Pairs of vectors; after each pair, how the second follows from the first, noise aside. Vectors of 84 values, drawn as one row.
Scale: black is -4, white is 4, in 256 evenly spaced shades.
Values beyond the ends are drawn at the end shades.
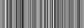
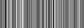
negated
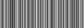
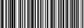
scaled up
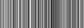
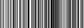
scaled up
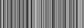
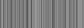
shrunk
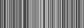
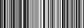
scaled up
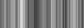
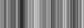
negated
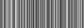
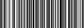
scaled up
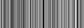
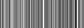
negated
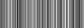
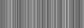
shrunk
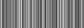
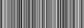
negated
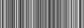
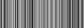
negated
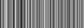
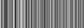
negated
